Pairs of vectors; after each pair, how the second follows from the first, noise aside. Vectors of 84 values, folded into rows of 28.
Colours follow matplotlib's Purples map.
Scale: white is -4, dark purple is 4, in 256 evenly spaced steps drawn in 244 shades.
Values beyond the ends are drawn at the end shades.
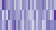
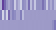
partly zeroed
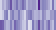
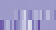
partly zeroed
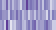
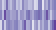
shuffled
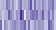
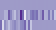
partly zeroed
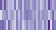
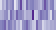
shuffled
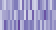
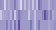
partly zeroed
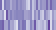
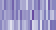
shuffled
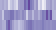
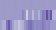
partly zeroed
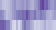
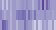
partly zeroed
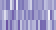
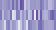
shuffled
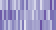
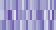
shuffled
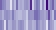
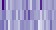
shuffled
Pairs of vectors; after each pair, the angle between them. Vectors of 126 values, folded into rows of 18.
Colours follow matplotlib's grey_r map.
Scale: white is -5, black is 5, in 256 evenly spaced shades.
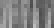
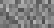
orthogonal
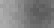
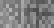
partly aligned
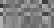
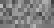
partly opposed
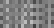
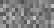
partly opposed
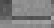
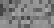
partly aligned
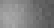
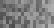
partly opposed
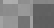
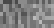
partly opposed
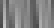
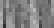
nearly opposite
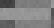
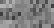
partly opposed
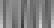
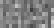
partly aligned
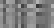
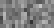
partly opposed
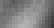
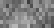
partly aligned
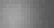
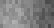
nearly parallel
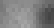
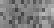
partly opposed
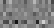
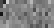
orthogonal
